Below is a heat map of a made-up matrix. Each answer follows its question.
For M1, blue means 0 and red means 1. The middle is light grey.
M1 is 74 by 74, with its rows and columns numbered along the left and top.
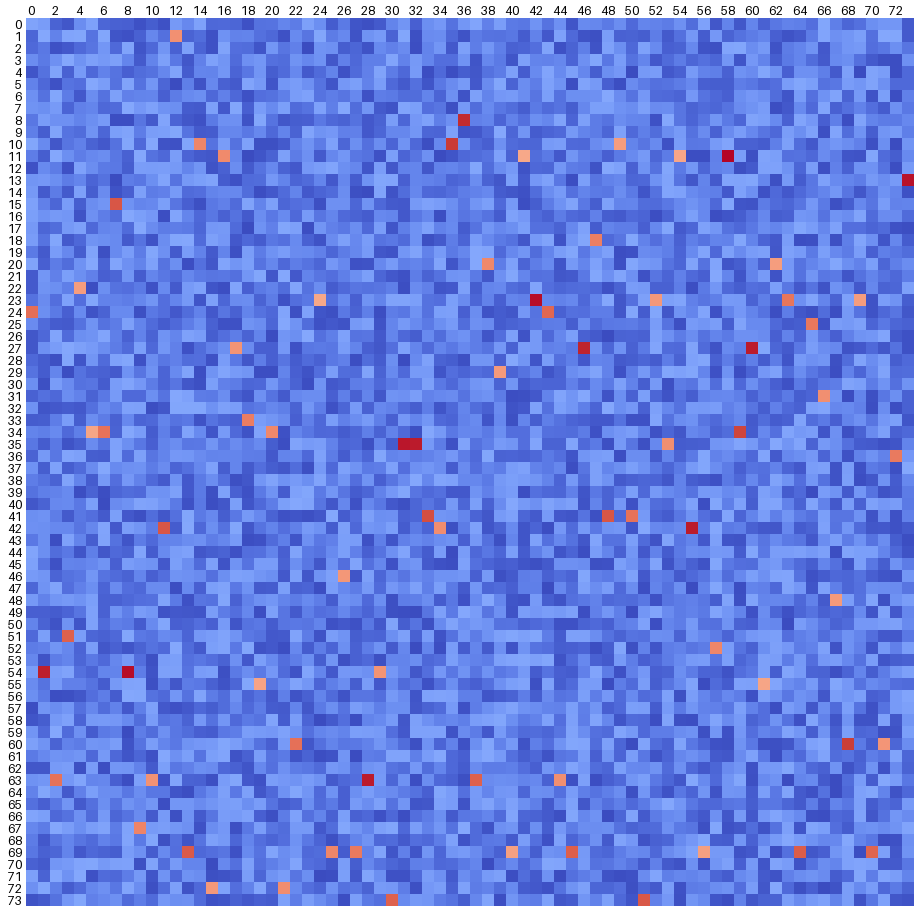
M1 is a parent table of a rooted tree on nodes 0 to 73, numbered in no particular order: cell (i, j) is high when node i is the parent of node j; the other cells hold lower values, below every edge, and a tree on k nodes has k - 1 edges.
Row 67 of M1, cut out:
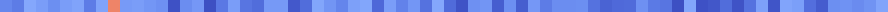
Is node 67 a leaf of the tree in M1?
no
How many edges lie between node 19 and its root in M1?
3
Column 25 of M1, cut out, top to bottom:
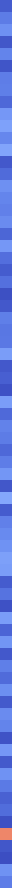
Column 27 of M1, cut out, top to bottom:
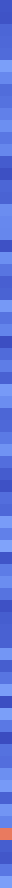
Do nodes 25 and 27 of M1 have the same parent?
yes
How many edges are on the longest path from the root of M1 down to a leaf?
8
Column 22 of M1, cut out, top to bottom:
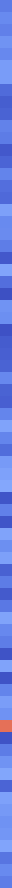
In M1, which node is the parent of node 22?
60
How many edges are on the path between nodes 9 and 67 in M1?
1
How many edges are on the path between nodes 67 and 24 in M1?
6
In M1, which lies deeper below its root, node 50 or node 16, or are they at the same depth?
node 50
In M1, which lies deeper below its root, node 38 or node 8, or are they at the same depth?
the same depth
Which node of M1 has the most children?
69
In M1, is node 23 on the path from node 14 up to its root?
yes
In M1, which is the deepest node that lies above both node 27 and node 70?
69
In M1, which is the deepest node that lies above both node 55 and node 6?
42
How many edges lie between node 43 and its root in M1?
2
